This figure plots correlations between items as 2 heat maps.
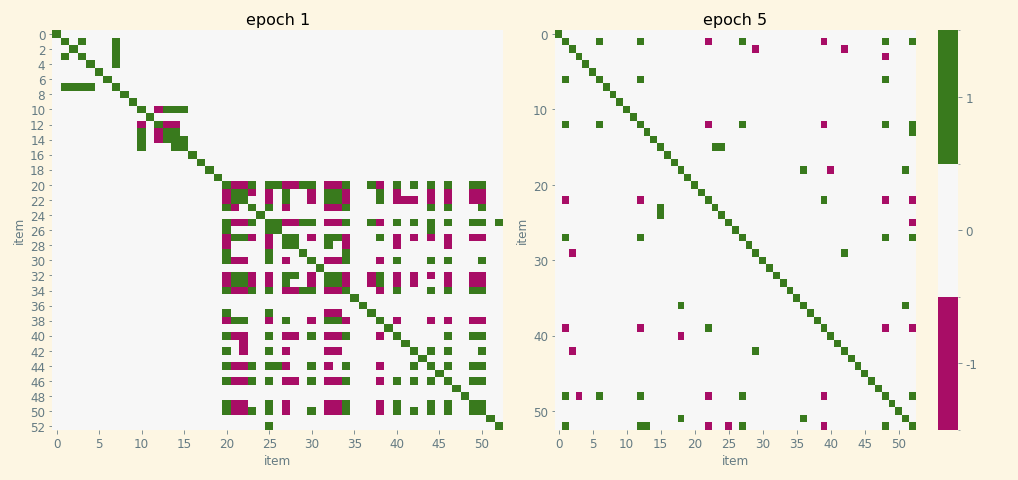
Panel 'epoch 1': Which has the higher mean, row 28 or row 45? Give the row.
45
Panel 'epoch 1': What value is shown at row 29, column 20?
1
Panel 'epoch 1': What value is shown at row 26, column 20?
1
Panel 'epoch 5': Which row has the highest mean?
27
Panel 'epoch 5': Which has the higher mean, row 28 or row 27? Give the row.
27
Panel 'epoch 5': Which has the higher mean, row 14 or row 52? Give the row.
52
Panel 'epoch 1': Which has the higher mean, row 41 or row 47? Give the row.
47
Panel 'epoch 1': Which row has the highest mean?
25
